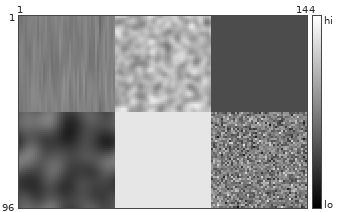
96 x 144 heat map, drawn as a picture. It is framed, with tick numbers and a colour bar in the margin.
The table splits into 2 rows of 3 panels. Panel 1,1: middling, streaked downward, faint in contrast. Panel 1,2: high, blotchy. Panel 1,3: low, flat. Panel 2,1: low, smooth. Panel 2,2: very high, flat. Panel 2,3: middling, fine-grained, strong in contrast.
